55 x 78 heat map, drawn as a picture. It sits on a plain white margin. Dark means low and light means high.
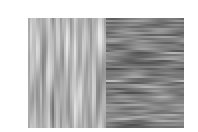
It is made of 1 by 2 panels. Panel 1,1: high, streaked downward. Panel 1,2: middling, streaked across.
